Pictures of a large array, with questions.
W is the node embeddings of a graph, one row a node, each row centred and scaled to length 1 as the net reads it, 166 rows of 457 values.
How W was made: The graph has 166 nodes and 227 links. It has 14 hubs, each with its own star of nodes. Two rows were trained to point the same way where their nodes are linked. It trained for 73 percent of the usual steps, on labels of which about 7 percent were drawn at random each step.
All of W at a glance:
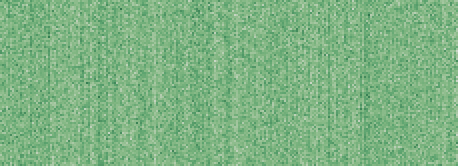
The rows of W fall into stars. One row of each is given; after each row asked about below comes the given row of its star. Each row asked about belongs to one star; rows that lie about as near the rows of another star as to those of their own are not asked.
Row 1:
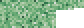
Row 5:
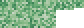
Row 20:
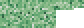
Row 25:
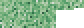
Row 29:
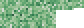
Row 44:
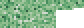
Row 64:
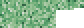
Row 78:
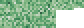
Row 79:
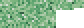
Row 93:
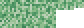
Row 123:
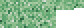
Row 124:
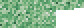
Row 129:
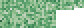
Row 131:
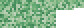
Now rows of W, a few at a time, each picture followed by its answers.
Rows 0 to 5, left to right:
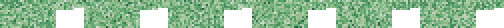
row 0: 124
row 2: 129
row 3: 93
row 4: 5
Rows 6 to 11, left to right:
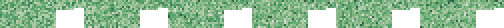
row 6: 124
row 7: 44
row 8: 78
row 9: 44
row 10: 79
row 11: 64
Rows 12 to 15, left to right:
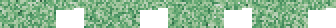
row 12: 25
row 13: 29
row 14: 1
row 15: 1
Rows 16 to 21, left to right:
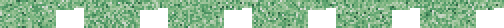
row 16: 79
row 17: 20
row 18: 79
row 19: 64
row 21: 29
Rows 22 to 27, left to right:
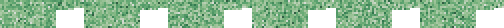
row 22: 129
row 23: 5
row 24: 44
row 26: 124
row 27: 124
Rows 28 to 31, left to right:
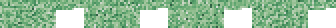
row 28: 20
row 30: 129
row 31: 25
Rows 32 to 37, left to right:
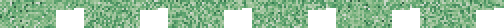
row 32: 123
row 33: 1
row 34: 1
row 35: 64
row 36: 5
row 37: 123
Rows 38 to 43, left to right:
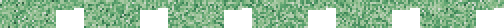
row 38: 44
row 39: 25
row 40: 44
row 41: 78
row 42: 78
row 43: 29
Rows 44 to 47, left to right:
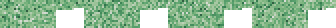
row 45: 25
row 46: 123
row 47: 1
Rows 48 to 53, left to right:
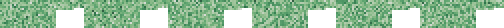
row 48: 20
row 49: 20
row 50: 64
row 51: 25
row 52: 131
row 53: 93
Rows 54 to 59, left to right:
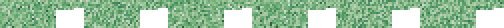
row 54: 25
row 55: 64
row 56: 131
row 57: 25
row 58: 29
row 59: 20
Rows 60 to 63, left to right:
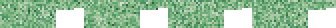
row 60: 78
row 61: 129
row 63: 79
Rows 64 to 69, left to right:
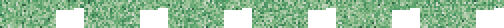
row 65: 78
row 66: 29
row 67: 131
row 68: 5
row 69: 93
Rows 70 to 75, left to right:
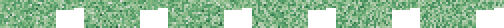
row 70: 131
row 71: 123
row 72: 131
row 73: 64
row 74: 1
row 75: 79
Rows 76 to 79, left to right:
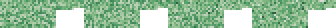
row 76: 20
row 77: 44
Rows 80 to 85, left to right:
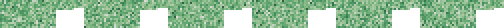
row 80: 131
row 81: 29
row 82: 79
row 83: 64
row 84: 124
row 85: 78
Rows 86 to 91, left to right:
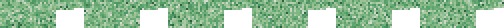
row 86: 20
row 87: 5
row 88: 25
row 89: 78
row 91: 129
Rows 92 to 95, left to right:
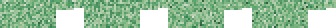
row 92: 129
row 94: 44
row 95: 79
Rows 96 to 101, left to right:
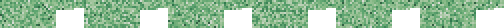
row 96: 64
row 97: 20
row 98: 1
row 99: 123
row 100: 124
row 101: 1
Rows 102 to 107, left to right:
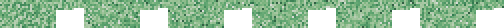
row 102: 25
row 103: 78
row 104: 79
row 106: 64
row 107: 29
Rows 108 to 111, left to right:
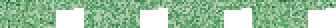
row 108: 44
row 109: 129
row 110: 29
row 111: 64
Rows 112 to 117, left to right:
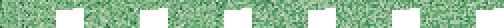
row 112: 64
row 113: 124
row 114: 29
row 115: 131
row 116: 64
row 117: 20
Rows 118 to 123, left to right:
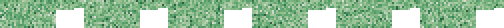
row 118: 78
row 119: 44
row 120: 124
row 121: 1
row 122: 20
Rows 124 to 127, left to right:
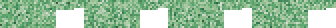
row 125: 1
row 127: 78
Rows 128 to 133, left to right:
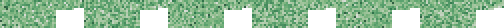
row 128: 25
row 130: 93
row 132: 20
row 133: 1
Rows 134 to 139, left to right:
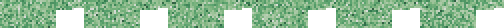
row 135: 131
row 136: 78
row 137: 129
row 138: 131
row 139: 78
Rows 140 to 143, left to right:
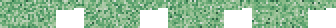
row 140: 123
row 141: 29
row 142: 124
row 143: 129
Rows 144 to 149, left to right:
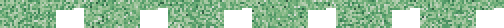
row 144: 25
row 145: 44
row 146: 131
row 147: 79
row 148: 20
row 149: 29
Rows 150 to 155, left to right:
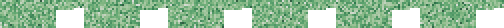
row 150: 123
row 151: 29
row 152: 44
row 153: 93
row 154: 129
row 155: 25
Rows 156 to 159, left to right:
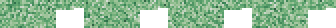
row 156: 93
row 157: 78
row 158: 20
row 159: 1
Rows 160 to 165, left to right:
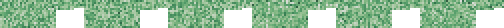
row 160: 78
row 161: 29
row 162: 124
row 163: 93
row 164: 124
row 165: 29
